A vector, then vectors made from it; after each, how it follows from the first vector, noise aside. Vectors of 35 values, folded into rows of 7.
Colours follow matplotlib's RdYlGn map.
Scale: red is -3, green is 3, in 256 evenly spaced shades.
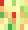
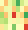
reversed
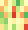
reversed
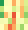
sign-scrambled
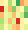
wrapped around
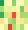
sign-scrambled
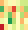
wrapped around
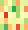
wrapped around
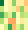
sign-scrambled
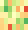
wrapped around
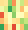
wrapped around
